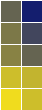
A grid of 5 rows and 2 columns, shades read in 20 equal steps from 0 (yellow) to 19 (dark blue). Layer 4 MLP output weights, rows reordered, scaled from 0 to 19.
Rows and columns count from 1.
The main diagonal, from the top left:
12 15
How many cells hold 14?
0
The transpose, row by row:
12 10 9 3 0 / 19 15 12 4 3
